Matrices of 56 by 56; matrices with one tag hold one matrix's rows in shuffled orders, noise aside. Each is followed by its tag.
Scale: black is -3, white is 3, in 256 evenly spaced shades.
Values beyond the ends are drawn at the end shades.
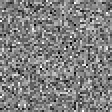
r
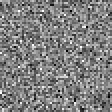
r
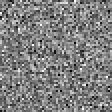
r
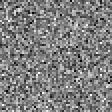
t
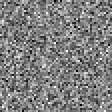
t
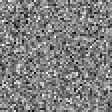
t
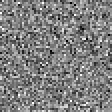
r
